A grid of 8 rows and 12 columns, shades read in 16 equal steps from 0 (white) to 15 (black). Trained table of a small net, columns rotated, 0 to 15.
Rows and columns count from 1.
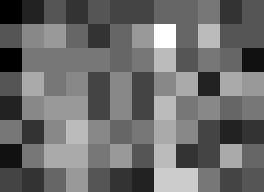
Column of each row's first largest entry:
1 5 1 10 1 11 1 7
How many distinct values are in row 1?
7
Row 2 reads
10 7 6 9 12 9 6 0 9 4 10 10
